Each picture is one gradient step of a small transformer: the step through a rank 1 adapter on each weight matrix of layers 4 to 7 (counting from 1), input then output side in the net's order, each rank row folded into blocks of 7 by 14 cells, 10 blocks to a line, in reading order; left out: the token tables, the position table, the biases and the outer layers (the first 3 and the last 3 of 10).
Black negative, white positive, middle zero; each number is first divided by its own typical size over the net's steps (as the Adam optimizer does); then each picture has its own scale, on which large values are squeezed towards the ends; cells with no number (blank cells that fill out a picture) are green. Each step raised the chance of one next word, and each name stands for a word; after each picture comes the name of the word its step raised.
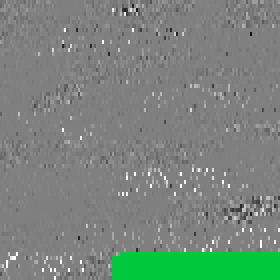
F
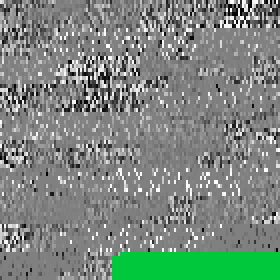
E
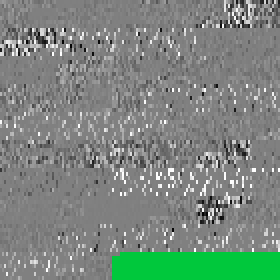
E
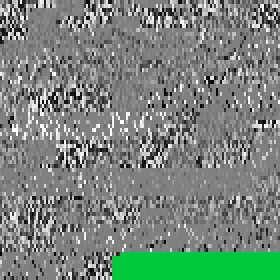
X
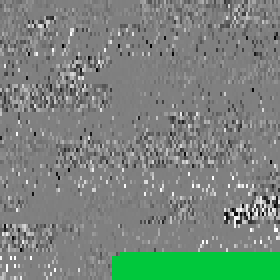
F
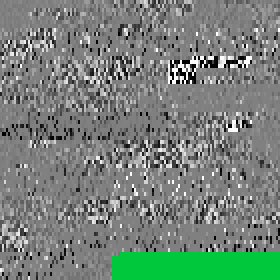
X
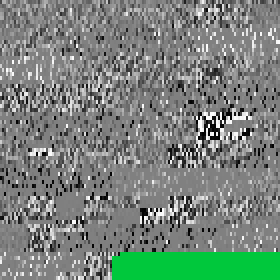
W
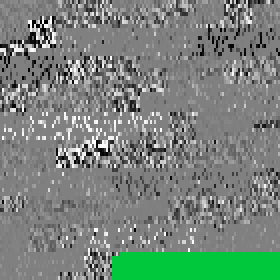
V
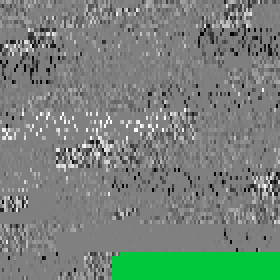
V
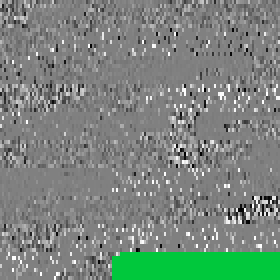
F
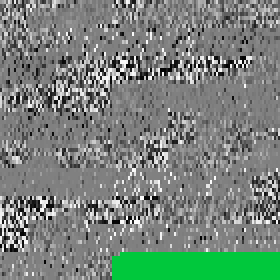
X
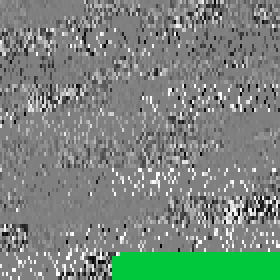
F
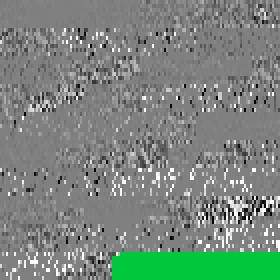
F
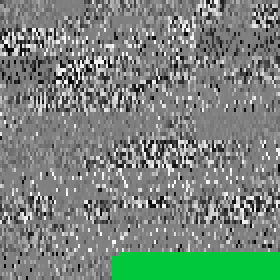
X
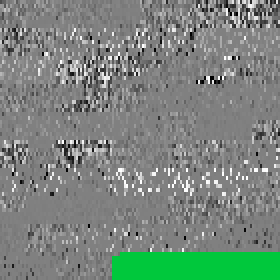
E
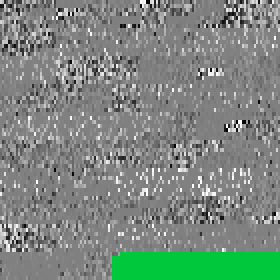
E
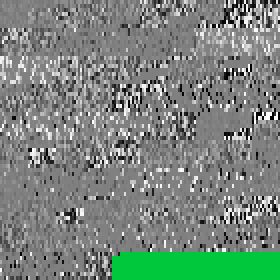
E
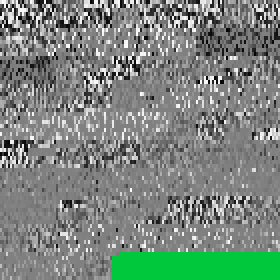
W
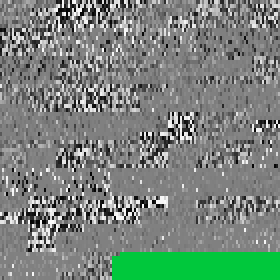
X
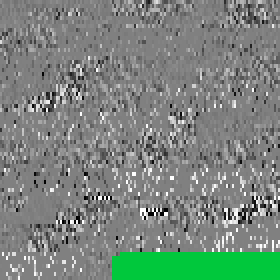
F
